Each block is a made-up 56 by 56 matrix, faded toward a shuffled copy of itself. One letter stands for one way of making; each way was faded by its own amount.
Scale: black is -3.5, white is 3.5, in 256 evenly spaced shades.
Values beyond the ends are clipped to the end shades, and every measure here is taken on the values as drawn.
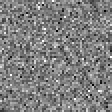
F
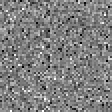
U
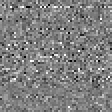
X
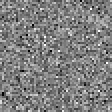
F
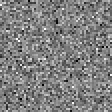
F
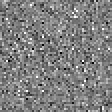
U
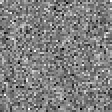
F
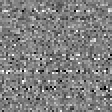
X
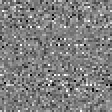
X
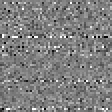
X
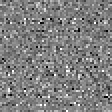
X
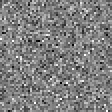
F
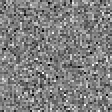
F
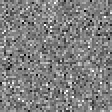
U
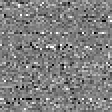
X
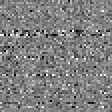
X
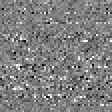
X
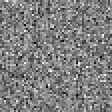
F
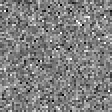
F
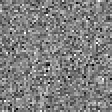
F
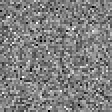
F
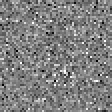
U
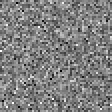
F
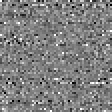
X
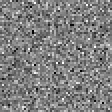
F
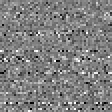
X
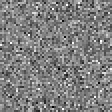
F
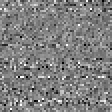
X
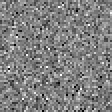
U
